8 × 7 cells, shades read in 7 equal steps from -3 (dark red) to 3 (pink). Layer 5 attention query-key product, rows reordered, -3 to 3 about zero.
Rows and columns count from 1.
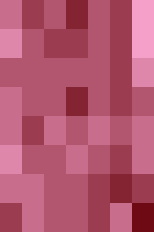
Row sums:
0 2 1 -2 3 3 -2 -3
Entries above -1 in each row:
4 4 6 5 6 6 4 4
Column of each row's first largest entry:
7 7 7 1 1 1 1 2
